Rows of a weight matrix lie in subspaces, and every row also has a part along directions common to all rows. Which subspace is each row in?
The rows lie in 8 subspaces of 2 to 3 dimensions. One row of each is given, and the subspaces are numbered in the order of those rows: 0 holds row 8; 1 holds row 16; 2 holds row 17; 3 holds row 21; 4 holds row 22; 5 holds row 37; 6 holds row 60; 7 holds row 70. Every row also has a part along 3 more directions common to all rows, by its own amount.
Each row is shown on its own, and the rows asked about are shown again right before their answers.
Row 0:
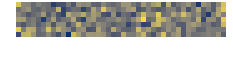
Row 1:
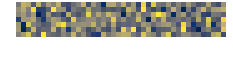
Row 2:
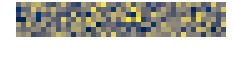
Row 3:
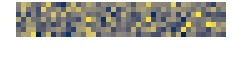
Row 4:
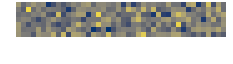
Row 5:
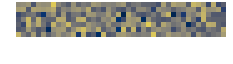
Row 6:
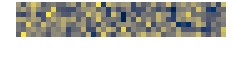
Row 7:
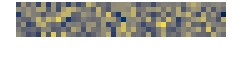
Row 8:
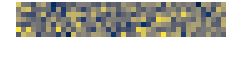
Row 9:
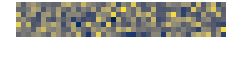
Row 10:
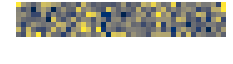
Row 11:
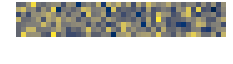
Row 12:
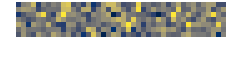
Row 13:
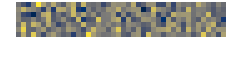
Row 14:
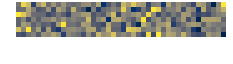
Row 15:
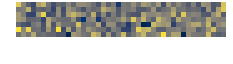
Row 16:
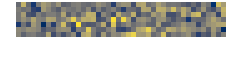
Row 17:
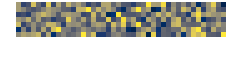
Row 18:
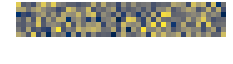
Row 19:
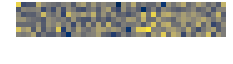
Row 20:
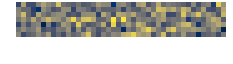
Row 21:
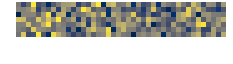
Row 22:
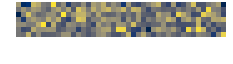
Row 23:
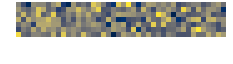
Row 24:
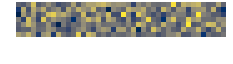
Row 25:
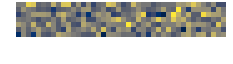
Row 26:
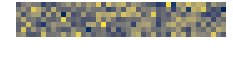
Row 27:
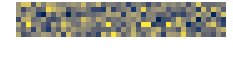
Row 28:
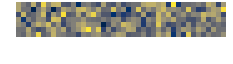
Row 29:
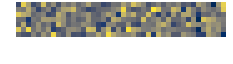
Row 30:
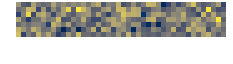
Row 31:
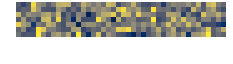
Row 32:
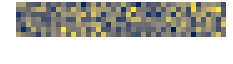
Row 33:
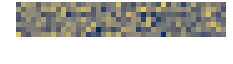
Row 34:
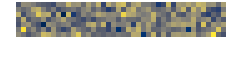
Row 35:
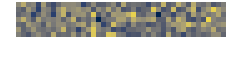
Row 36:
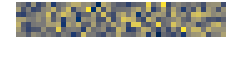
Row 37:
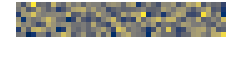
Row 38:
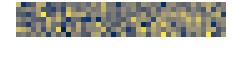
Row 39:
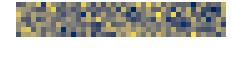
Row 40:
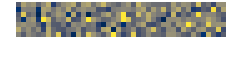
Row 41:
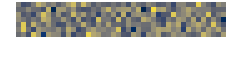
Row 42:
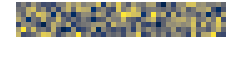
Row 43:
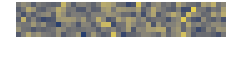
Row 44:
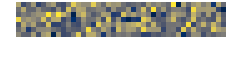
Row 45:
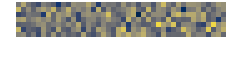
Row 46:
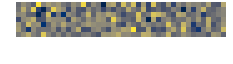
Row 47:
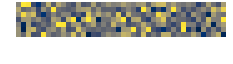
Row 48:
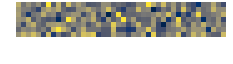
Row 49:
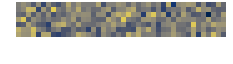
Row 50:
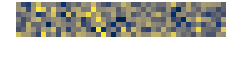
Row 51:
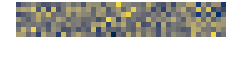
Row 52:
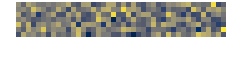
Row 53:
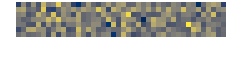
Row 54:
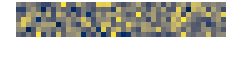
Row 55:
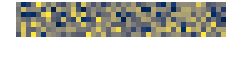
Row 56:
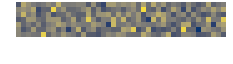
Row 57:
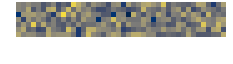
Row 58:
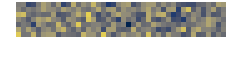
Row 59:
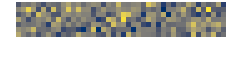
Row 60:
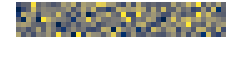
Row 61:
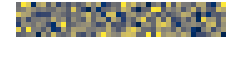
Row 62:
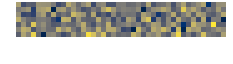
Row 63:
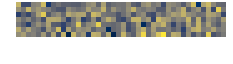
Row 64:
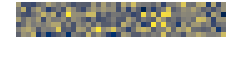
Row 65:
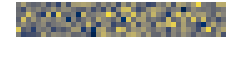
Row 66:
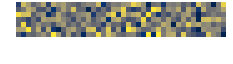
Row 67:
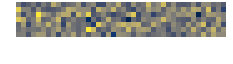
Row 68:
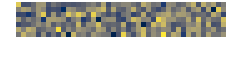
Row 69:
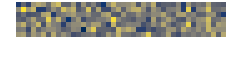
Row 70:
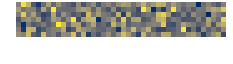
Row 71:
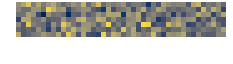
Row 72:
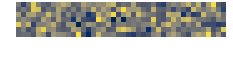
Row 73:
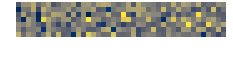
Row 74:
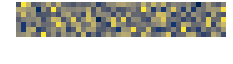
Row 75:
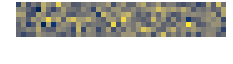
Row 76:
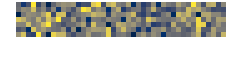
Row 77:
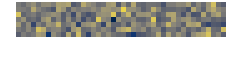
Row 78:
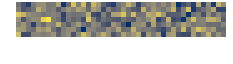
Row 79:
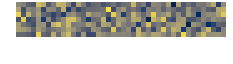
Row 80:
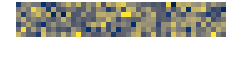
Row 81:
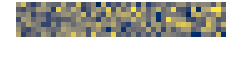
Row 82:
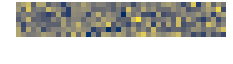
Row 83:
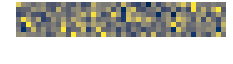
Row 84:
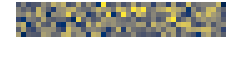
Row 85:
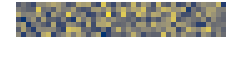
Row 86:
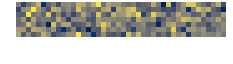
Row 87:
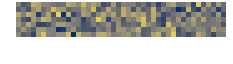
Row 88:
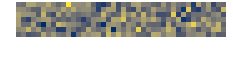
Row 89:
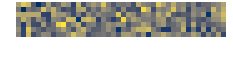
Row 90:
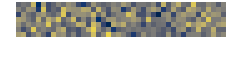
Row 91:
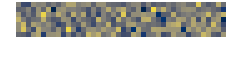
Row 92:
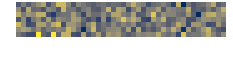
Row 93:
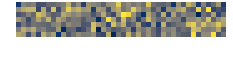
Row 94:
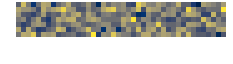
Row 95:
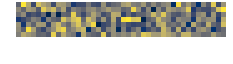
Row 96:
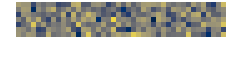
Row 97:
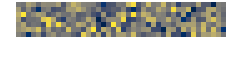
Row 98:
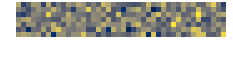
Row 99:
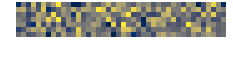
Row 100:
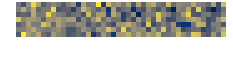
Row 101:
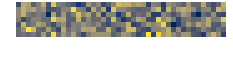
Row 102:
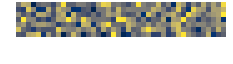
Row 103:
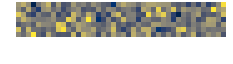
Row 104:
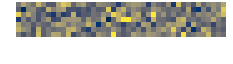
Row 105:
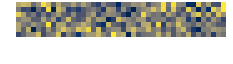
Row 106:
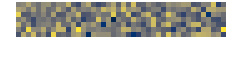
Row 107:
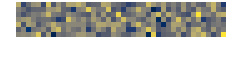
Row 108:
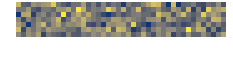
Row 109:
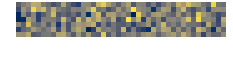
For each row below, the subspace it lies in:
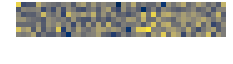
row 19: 0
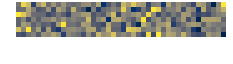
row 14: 2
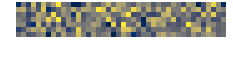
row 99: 1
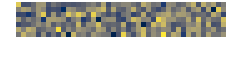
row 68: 0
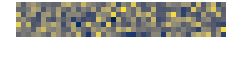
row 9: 1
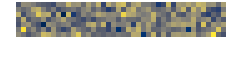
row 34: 4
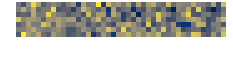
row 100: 3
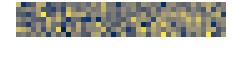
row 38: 0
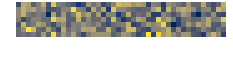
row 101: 2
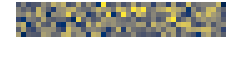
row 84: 3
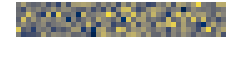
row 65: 2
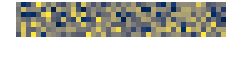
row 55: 7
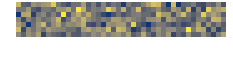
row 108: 4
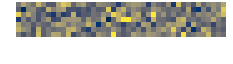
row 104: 6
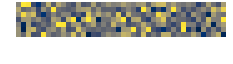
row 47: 7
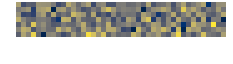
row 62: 7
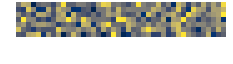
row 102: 5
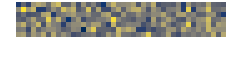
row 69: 7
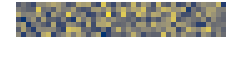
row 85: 3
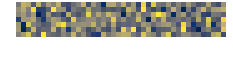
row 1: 7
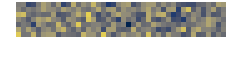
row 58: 5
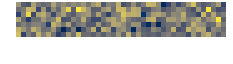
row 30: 4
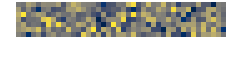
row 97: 5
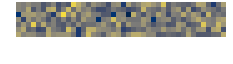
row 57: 1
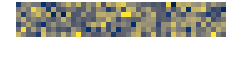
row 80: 4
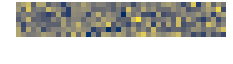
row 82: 0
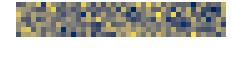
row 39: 3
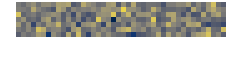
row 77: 1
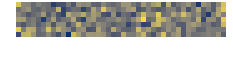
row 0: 0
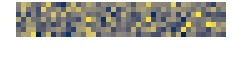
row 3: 6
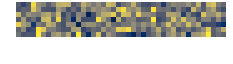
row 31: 1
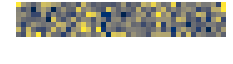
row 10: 4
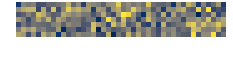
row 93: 4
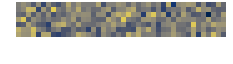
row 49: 4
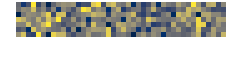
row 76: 3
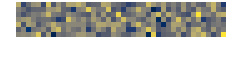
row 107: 2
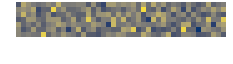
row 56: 7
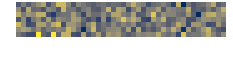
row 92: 6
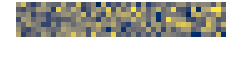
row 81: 3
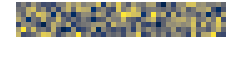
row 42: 4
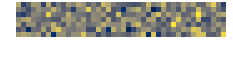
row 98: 2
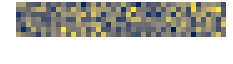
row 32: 3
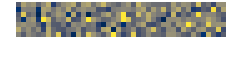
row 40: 6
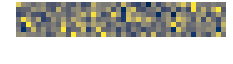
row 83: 3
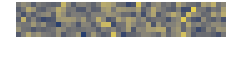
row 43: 5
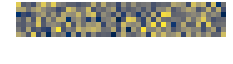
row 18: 0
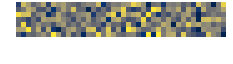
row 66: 2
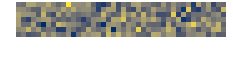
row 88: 5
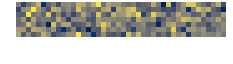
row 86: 4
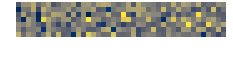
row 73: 6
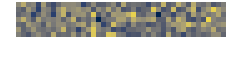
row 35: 3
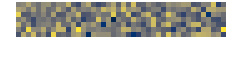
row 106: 1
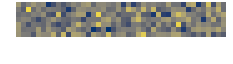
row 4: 0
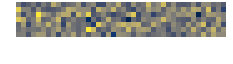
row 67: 6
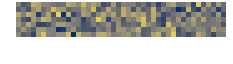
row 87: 5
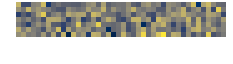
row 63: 0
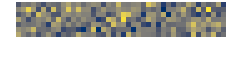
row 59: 4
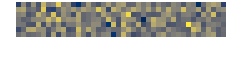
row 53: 1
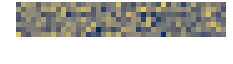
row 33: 0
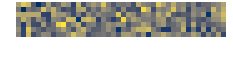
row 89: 7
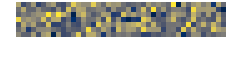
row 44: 6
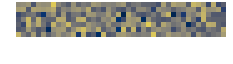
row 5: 0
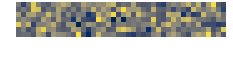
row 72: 1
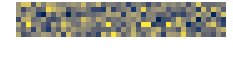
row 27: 0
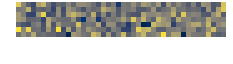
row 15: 0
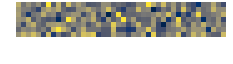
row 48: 2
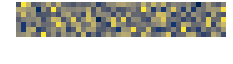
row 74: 7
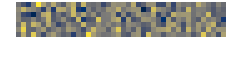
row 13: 7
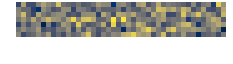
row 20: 1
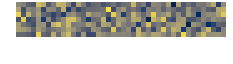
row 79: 6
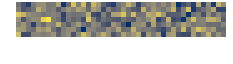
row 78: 5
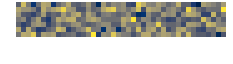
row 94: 5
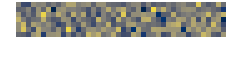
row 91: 7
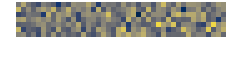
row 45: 2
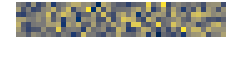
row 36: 2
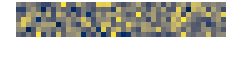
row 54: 5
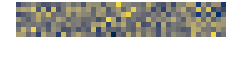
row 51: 4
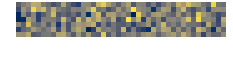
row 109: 6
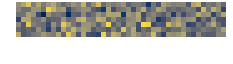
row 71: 0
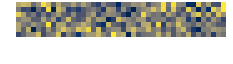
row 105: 4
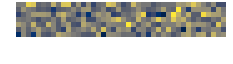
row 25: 5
